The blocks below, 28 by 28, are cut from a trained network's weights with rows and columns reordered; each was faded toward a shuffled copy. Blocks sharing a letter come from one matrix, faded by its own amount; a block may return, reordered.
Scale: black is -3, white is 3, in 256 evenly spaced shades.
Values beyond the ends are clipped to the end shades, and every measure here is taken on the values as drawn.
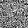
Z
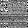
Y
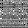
Y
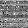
Y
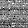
Y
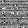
Y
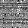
Y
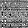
Y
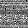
Y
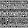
Y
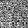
Z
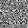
Z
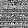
Y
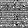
Y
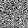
Z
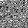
Z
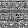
Y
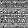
Y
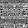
Y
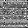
Y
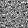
Z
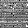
Y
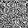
Z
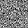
Z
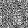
Z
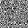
Z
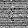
Y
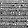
Y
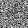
Z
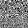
Z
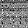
Y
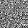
Z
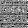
Y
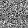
Z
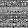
Y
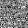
Z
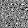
Z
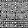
Y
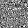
Z
